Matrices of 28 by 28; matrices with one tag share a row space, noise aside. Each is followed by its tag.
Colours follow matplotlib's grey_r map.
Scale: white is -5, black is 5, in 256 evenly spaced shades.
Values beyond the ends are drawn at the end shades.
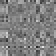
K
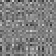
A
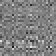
A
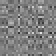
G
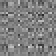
G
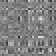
G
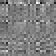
K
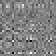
A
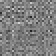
A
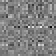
G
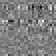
G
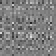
A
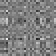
K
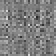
K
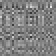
A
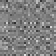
K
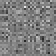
K
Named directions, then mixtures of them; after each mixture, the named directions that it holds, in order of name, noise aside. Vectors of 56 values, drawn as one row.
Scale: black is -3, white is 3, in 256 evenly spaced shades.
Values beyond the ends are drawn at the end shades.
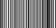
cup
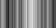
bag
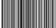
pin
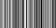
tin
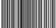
cup, pin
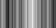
bag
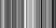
bag, tin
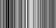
bag, tin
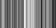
bag, tin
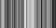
bag, tin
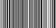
cup, tin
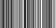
tin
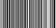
cup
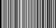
cup, pin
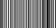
cup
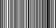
cup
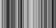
bag, pin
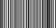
cup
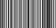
cup, tin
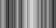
bag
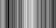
bag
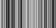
bag, pin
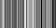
bag, tin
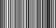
cup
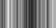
bag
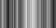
bag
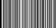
pin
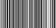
cup, tin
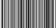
cup, pin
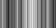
bag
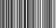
tin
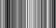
bag, cup
